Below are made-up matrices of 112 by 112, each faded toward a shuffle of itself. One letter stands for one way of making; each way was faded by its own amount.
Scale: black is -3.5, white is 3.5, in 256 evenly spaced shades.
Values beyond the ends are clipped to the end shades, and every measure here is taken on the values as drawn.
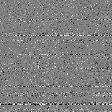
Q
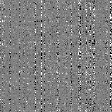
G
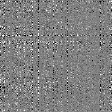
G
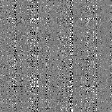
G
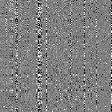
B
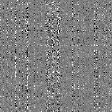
G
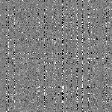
G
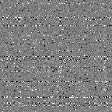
Q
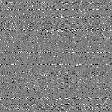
Q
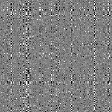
B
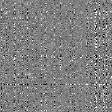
G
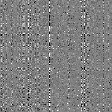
B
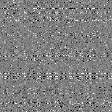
Q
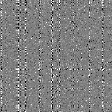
B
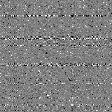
Q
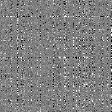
G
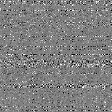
Q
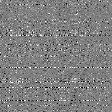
Q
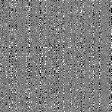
G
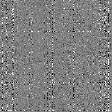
G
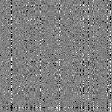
B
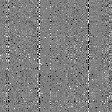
B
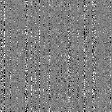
G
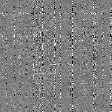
G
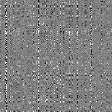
B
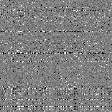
Q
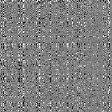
B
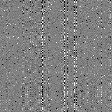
B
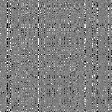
B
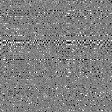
Q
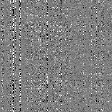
G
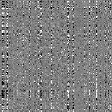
B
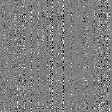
G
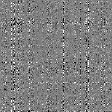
G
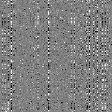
B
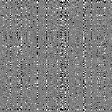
B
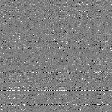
Q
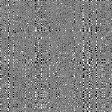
B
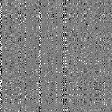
B
